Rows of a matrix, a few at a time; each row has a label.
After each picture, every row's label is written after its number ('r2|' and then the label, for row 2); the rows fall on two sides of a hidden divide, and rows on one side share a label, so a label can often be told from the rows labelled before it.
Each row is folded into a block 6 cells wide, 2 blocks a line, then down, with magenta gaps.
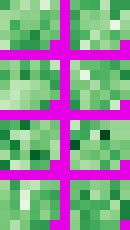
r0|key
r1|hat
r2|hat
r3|hat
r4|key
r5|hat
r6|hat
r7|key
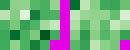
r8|key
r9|key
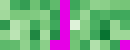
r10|hat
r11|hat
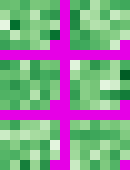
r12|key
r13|hat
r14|key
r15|hat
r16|key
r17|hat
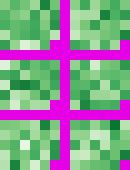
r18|hat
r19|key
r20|hat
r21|key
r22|hat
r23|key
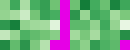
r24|key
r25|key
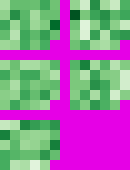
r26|hat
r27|hat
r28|hat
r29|key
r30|hat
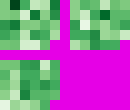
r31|hat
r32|hat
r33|hat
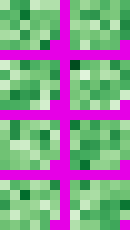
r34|hat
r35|hat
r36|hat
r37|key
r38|hat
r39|key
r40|hat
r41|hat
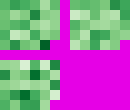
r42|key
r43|hat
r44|hat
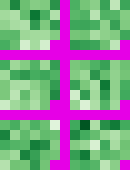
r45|hat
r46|key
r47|hat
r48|hat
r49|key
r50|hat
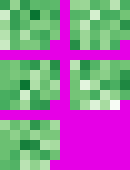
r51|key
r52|hat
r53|key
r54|hat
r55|key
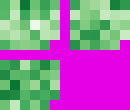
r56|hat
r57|key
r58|key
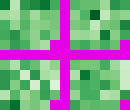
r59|key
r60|hat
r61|key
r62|key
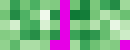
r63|hat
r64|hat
